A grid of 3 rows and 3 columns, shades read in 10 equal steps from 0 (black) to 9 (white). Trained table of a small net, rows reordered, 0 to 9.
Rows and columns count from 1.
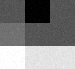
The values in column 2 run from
0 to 8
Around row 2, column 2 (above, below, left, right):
0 8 4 3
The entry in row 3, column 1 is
9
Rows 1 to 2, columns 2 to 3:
0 3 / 3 3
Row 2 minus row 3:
-5 -5 -5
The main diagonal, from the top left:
3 3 8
